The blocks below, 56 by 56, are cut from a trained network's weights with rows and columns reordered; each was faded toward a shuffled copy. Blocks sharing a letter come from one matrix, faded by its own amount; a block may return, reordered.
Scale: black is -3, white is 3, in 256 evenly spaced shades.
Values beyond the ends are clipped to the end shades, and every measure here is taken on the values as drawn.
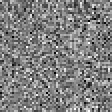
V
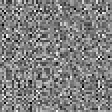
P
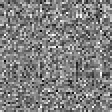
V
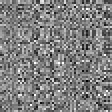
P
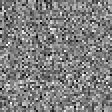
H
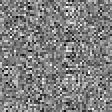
V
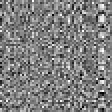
P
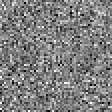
H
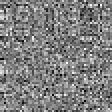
V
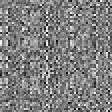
P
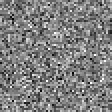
H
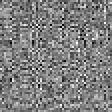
P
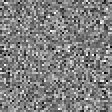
H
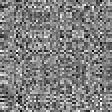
P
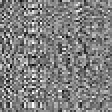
P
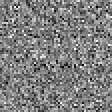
H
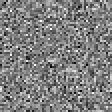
H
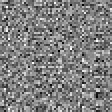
V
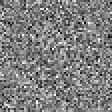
H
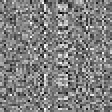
P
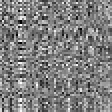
P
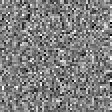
V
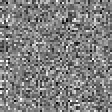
V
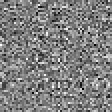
V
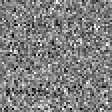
H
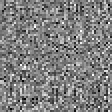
V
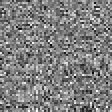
V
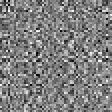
P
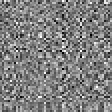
P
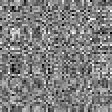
P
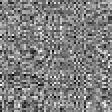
P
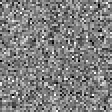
H
